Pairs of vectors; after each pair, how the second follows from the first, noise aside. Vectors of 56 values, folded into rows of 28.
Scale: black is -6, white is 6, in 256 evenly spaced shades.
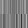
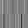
partly zeroed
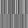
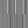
partly zeroed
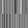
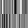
scaled up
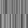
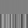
partly zeroed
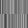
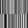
scaled up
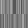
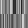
scaled up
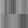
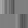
partly zeroed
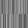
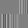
partly zeroed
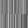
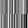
scaled up
